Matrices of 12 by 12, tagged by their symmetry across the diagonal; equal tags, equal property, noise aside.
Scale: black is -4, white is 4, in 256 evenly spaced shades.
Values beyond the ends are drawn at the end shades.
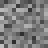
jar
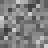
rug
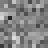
jar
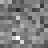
jar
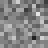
jar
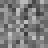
jar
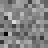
jar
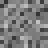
rug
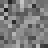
jar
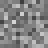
rug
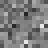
rug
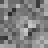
rug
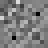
rug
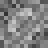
rug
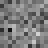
jar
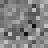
rug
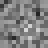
rug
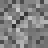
rug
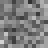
jar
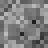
rug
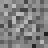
rug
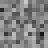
jar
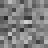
jar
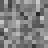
jar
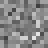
rug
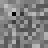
rug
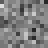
jar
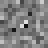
rug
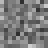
jar
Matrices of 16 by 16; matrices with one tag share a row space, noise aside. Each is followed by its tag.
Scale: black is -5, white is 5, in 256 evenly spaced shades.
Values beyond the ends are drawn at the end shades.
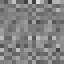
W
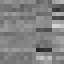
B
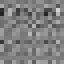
W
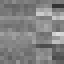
B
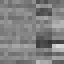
B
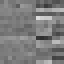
B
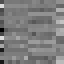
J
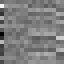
J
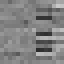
B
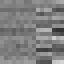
B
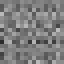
W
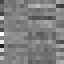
J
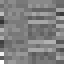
J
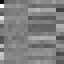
J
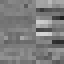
B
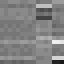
B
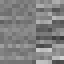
B
